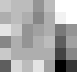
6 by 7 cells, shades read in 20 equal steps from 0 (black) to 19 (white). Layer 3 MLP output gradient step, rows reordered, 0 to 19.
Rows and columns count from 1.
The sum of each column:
77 85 76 76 79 58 75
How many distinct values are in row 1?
4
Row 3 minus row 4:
7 2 0 -1 -1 2 -1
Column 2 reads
14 14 15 13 13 16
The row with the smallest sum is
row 6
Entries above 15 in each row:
2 2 1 0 0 2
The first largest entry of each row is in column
6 7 1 5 1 4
